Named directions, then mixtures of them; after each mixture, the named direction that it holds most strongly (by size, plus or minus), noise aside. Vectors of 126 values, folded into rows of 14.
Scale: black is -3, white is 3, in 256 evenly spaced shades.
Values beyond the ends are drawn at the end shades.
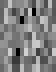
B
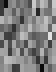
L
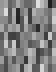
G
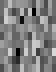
B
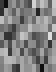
L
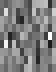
G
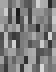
G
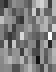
L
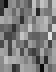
L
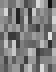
G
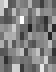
L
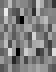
B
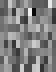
G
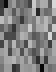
L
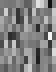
G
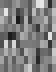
G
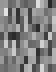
G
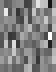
G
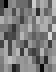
L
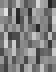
G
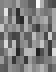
G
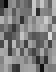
L
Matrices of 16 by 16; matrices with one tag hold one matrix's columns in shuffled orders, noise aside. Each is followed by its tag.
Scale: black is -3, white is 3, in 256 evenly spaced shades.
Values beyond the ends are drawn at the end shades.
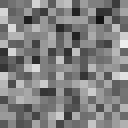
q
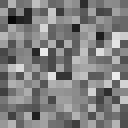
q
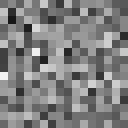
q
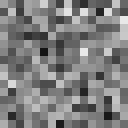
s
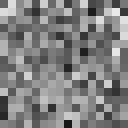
s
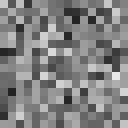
q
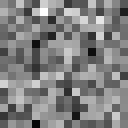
s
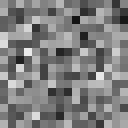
q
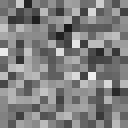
q
